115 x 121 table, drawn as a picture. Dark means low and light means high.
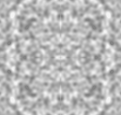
Odd rows or columns: none. Mirror symmetry: left to right and top to bottom. Average level on the scale: 70%. Grain: blotchy. Slope: none.
